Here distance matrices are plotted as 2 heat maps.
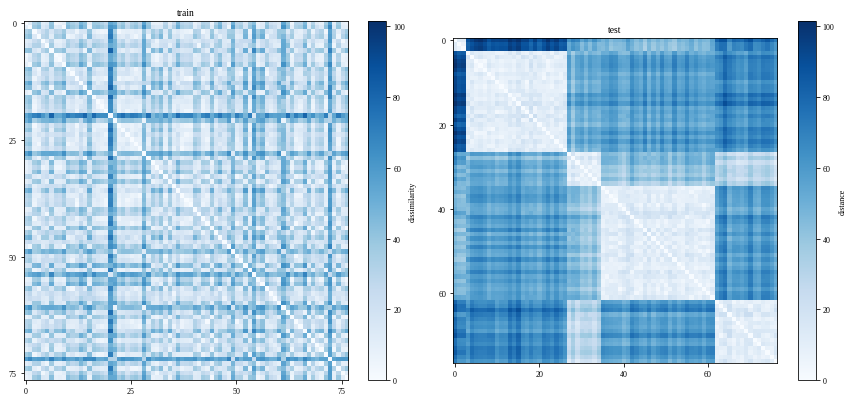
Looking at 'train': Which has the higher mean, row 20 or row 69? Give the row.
20
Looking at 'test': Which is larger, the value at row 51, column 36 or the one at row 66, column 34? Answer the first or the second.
the second
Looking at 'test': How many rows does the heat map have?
77
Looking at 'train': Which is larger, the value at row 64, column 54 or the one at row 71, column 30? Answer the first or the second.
the first
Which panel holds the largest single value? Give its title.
test
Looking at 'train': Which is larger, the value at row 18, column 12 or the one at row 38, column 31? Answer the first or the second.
the second
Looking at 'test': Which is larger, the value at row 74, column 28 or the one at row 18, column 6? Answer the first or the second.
the first
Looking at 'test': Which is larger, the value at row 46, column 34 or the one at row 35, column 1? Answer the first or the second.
the second
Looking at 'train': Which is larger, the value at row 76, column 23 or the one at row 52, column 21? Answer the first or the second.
the second
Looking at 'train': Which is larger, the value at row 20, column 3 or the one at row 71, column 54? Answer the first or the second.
the first
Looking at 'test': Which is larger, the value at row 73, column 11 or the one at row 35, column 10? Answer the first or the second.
the first
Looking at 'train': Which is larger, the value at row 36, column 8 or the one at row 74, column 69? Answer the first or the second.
the first
